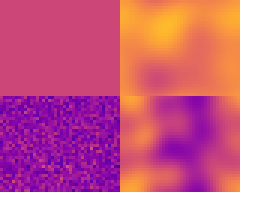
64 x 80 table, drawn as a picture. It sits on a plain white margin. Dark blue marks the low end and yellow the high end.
The table splits into 2 rows of 2 panels. Panel 1,1: middling, flat. Panel 1,2: high, smooth. Panel 2,1: low, fine-grained. Panel 2,2: middling, smooth, strong in contrast.
